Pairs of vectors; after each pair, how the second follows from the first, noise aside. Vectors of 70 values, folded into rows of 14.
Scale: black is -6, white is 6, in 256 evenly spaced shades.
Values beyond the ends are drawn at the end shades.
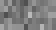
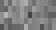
negated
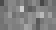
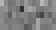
negated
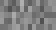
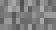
negated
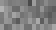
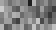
scaled up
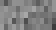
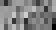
scaled up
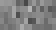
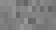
shrunk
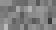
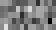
scaled up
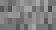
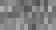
negated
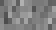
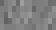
shrunk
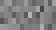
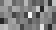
scaled up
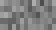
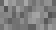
shuffled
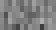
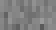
shrunk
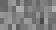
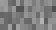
negated
